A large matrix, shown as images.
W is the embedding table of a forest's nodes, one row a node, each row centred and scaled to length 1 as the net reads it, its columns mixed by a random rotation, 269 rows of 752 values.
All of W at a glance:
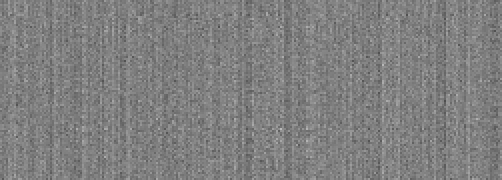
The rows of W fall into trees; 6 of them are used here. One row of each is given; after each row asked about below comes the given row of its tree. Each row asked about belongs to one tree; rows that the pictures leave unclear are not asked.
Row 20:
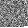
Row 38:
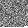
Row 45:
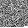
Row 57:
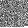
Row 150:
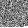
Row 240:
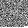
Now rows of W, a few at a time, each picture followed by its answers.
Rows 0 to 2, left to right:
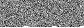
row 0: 45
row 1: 240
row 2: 20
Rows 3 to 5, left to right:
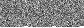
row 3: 20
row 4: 38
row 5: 45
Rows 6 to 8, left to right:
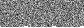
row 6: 20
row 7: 150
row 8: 57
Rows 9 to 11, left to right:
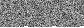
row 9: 20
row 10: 57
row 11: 240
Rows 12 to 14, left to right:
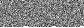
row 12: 38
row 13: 240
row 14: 20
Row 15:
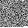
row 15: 38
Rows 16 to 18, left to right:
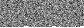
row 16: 20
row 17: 240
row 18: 20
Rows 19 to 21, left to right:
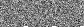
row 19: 150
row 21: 20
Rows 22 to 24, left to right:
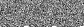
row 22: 20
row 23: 20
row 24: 20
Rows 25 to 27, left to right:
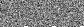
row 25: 38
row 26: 240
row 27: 57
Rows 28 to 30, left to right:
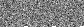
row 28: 57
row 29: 150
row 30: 38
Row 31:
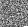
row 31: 45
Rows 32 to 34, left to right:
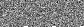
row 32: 240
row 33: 57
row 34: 38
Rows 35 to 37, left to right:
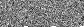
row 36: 45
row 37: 150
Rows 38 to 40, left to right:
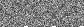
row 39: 45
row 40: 45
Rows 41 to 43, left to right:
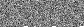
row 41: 45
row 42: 57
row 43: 150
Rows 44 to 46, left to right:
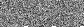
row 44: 150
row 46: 57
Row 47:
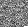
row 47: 45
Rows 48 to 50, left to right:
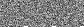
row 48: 45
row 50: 57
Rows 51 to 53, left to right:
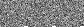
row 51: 20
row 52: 57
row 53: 57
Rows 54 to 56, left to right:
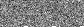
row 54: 150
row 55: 150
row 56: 38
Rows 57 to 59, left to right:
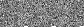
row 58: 45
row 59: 38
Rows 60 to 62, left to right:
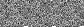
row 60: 45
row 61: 38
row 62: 45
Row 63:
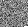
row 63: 57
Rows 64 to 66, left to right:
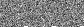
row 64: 45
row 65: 150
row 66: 240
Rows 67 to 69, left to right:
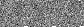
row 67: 38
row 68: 57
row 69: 38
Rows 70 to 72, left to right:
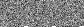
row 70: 240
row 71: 20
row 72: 45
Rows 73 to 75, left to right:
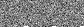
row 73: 150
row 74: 20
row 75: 240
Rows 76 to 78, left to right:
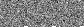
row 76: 20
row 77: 150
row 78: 38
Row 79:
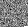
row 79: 20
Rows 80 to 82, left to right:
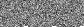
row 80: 150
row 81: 38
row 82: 20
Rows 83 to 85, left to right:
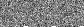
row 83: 150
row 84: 240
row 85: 45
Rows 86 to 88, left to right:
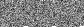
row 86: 240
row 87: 20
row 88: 150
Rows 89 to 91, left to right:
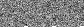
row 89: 57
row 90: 150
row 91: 150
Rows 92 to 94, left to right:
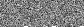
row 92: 45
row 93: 150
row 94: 45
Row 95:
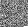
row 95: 45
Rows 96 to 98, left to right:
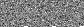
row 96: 240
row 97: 150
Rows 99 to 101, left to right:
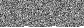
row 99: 57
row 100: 20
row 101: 240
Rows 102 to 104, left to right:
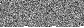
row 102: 38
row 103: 240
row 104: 150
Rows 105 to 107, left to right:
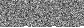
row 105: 20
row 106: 38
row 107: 57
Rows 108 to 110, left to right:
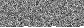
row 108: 45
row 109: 150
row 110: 45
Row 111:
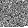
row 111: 38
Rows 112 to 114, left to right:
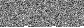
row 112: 57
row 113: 150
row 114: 57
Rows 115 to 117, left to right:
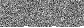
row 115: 45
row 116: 240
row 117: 38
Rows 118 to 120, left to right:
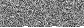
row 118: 45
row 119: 45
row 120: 240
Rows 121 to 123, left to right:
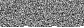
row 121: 20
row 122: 240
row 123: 20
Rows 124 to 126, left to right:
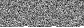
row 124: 150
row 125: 45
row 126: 150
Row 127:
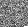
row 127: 45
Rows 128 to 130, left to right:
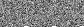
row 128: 57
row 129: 20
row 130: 240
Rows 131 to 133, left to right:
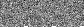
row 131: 150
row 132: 150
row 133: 150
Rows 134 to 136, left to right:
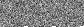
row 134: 38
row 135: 45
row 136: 38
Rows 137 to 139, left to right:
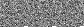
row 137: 45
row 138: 20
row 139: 20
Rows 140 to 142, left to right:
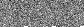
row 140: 38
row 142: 57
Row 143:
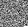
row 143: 150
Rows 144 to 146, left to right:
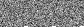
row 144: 57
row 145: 20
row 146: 150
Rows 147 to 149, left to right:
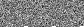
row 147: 57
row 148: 45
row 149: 150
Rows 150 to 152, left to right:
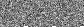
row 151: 57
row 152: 57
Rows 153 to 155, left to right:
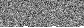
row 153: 150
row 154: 57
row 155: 150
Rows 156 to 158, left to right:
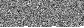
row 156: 150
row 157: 38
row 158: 150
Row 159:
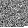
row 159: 45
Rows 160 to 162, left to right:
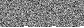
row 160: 20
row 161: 240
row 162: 150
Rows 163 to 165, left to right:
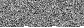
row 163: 45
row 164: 20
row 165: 240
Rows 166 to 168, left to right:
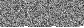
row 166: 20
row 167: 45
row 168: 150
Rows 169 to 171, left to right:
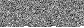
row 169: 57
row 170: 20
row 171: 57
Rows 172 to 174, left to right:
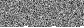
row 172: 150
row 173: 45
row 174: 20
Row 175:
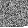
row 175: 45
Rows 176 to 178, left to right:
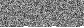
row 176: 45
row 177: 150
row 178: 20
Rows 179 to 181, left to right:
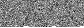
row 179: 150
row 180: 240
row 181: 150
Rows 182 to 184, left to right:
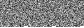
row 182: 150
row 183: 150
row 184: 150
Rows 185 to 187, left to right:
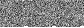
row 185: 38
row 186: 57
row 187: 57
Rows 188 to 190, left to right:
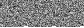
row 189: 20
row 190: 57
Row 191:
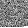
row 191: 45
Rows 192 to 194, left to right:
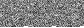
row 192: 45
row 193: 45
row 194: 45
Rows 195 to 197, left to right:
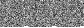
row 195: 38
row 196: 20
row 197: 20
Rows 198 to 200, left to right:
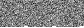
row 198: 57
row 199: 57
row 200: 150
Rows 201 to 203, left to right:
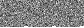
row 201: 57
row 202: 38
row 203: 38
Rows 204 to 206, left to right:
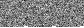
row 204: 150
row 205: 45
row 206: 150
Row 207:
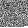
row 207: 57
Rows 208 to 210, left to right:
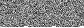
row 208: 20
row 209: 45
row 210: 45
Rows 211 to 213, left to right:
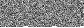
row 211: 45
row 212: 45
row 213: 20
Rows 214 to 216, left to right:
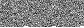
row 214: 45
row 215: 20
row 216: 57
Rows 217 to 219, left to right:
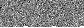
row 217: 150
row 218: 38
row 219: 57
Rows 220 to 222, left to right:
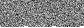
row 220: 20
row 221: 150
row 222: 240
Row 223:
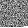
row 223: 45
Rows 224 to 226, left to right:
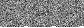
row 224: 240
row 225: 45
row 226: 45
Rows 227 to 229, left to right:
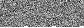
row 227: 57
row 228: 150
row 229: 45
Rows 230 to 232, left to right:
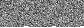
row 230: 240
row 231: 20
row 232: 38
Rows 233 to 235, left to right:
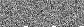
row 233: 45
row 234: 57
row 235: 45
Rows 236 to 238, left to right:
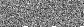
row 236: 45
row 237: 38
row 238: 20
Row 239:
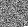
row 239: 150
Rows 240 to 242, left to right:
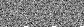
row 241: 20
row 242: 20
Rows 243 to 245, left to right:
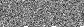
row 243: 38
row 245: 20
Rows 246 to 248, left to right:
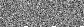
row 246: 57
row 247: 38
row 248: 20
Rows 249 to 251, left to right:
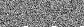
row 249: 20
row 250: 150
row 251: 20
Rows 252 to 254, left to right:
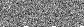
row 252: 38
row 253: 20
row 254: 57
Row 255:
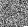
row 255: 45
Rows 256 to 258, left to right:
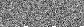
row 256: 150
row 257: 20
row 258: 45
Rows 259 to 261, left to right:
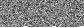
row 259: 150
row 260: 150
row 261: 38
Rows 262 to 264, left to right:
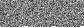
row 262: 20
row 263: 240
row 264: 240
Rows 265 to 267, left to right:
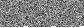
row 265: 150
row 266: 45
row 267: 150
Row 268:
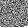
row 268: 20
